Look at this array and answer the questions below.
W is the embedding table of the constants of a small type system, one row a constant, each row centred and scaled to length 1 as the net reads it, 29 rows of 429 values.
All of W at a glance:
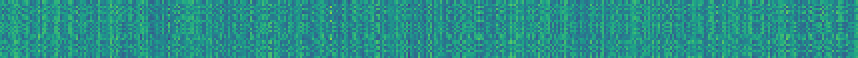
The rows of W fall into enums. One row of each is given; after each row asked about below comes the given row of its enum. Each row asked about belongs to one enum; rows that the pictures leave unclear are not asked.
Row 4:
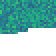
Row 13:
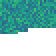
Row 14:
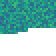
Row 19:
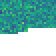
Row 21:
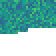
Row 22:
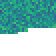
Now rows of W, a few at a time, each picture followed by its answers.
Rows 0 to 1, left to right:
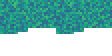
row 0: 14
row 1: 14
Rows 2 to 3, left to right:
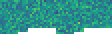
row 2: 21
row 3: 19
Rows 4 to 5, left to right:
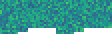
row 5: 22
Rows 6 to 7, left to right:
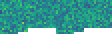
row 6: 19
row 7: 4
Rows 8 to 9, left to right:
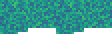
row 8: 14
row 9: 14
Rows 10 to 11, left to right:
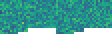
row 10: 19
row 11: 13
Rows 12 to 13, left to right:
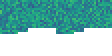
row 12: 4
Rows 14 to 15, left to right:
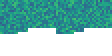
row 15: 13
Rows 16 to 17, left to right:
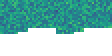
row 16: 14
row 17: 22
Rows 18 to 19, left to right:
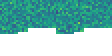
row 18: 22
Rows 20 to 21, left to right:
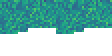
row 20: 21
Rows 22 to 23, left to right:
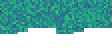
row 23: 4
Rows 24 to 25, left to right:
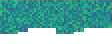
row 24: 13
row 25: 22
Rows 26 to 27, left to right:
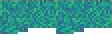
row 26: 13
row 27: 13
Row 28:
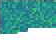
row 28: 21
